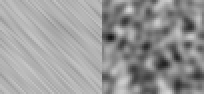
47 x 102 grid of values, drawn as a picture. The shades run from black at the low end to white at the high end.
The table splits into one row of 2 panels. Panel 1,1: high, slanting down to the right, faint in contrast. Panel 1,2: middling, blotchy, strong in contrast.
